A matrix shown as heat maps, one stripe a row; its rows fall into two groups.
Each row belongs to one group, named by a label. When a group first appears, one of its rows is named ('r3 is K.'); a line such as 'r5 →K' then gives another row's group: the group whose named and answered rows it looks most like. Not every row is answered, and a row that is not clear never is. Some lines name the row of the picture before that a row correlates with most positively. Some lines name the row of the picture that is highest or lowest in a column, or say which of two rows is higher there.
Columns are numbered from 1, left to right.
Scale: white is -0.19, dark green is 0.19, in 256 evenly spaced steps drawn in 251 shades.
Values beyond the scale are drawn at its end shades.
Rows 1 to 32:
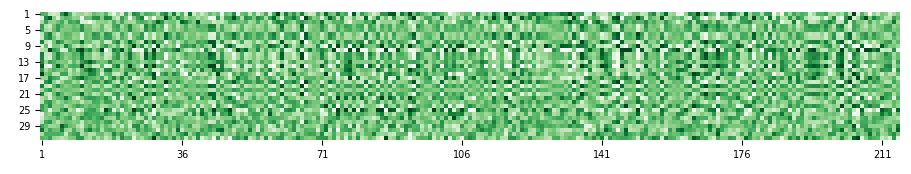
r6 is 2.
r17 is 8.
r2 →2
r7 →2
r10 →8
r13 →8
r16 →8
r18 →2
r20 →2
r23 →2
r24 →8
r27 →8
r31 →8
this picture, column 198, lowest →16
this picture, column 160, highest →10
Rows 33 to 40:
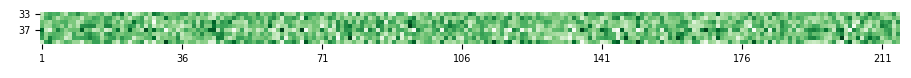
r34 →2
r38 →8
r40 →2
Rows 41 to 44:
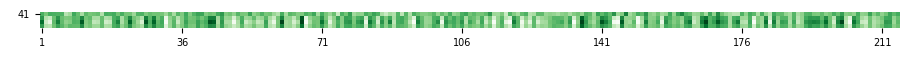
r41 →8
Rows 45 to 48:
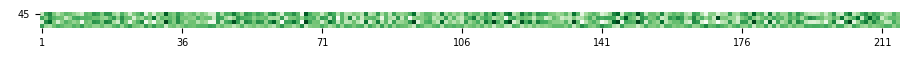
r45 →2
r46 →8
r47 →2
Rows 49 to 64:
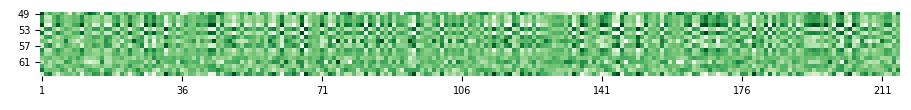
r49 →8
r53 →2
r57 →2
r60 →8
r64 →2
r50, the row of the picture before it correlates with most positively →48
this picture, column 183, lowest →52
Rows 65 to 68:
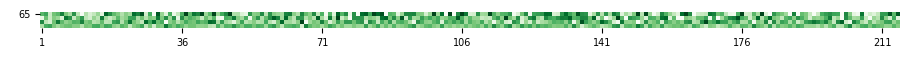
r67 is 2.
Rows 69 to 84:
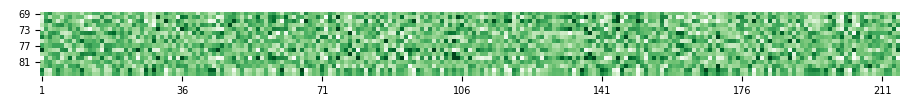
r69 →2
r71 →2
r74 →8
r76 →8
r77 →8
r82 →8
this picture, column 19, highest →74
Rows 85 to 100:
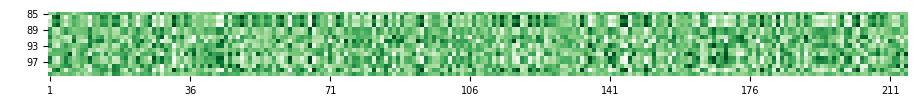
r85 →8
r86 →2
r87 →2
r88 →2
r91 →8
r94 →8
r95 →8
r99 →2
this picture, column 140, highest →95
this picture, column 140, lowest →92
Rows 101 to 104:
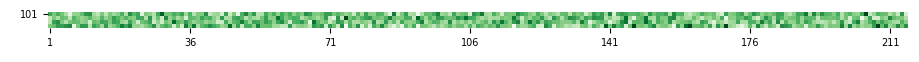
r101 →8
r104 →8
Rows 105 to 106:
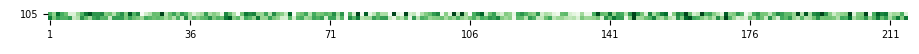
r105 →8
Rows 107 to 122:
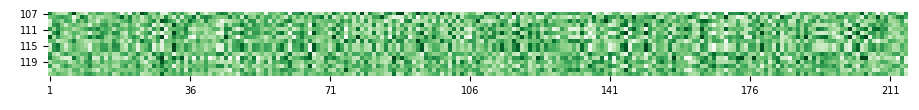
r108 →8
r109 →8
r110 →2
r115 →2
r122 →8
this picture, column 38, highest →107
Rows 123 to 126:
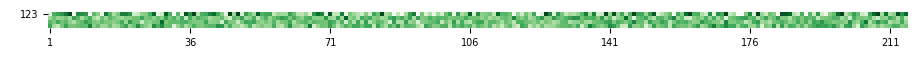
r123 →8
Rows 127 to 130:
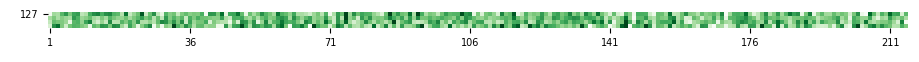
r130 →2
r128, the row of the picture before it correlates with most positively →124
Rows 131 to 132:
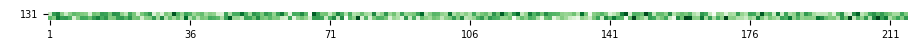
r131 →2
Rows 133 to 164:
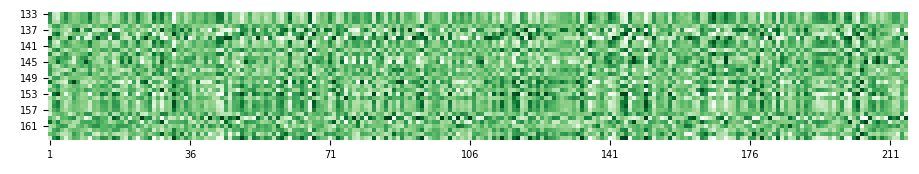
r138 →2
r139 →8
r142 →2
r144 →8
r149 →2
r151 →2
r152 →8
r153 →2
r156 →2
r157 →2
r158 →8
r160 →8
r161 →8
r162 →2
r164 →2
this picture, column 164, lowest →159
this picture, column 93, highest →159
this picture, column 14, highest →153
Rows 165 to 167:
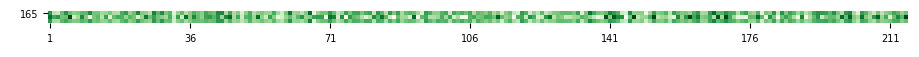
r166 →8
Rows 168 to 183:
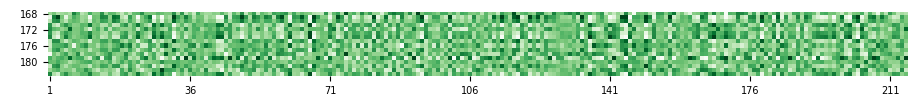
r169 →2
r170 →2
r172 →8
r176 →8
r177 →2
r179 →8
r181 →2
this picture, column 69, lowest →168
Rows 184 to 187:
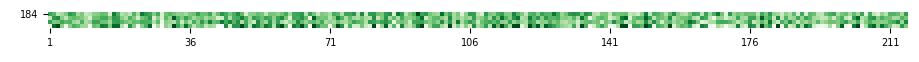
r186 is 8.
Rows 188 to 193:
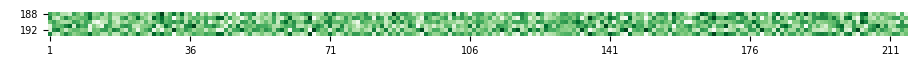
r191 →8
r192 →2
